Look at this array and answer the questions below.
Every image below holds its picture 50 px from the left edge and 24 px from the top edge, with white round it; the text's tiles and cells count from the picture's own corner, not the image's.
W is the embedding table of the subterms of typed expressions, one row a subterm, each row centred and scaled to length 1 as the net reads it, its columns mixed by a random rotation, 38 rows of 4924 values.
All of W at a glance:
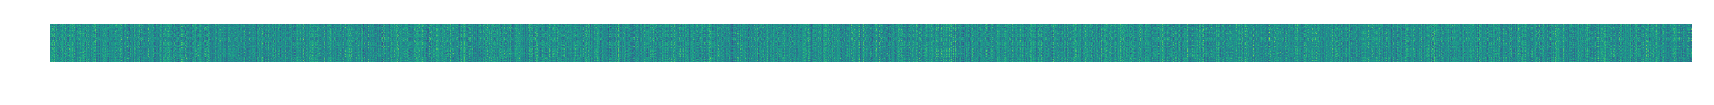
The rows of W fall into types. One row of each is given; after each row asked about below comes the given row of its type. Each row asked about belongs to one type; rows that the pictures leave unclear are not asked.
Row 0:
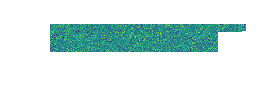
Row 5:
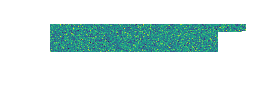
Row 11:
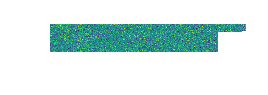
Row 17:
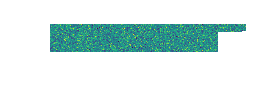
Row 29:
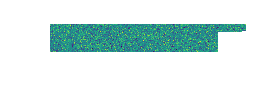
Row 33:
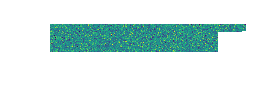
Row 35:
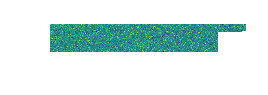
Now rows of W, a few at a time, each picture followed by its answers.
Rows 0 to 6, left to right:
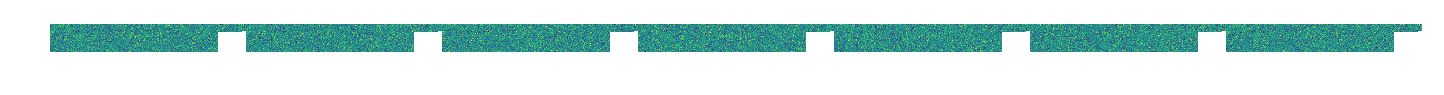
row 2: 35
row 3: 0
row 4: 29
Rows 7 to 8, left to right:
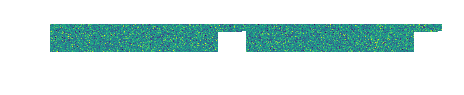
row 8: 5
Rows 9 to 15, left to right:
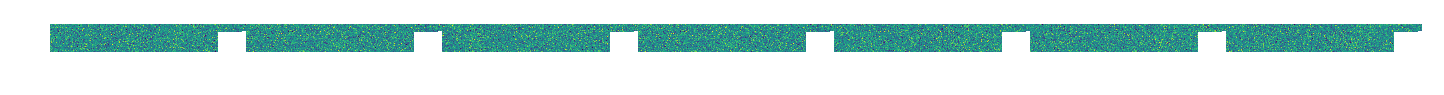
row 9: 33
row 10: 35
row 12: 35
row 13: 17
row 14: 5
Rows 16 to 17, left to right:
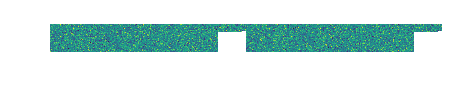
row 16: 5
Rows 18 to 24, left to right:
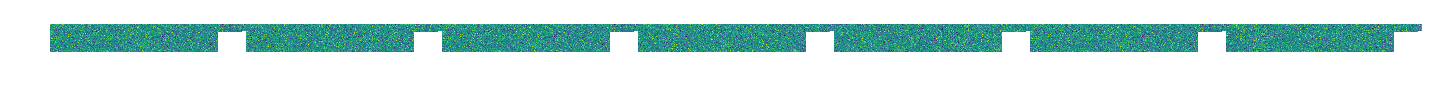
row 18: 35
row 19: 33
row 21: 11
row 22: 17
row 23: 35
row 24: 11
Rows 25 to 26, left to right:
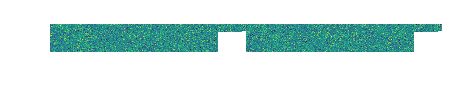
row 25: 11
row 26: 0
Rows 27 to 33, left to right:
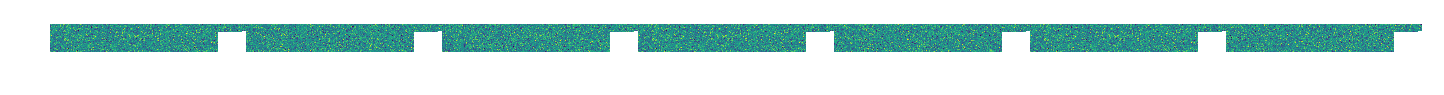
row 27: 0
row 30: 0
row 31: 11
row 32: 0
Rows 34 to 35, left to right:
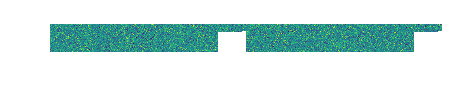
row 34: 17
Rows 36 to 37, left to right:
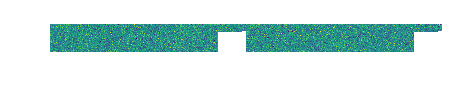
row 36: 33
